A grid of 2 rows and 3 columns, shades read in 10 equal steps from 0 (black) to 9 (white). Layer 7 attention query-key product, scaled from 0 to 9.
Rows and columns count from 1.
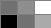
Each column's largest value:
4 5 9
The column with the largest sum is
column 3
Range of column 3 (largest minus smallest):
3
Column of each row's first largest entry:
3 3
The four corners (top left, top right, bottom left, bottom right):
4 9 0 6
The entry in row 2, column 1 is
0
